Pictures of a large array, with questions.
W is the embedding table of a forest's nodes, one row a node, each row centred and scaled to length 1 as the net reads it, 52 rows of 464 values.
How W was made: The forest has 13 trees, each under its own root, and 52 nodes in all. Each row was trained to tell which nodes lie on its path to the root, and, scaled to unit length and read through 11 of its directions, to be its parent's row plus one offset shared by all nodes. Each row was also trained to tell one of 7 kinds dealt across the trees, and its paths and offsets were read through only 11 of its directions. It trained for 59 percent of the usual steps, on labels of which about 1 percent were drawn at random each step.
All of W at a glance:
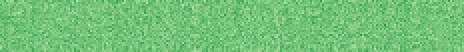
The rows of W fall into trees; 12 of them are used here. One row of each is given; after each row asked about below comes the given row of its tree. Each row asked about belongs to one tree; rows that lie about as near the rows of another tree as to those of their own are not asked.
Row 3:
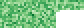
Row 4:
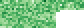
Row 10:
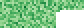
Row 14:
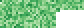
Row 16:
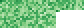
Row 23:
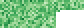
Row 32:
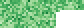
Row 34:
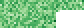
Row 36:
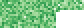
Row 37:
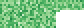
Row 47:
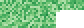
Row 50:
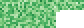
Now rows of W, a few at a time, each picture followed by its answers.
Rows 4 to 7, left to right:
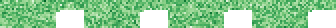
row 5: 34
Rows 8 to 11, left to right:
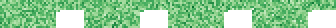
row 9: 16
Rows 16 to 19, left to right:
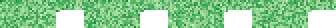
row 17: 36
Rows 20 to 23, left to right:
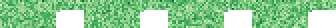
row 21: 37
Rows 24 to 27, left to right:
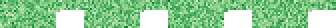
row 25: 10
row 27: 47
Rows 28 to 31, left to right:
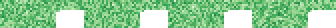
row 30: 36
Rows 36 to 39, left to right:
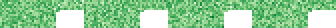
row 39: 14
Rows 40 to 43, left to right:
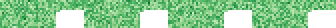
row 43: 34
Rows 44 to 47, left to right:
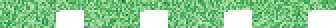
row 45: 47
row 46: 10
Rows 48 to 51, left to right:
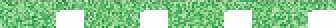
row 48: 50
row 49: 10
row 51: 16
